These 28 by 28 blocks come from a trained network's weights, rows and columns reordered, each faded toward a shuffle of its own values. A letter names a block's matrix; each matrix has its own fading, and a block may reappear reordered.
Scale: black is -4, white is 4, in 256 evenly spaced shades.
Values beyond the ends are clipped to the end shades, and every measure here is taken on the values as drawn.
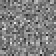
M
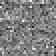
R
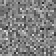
M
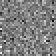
M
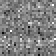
R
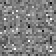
R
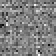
R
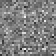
R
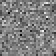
M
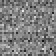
R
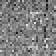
R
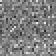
R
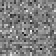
R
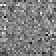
R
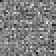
R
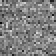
R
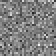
M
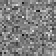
M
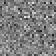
M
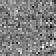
R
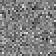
M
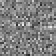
M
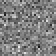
M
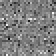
R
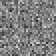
M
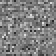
R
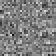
M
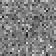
R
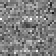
R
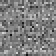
R
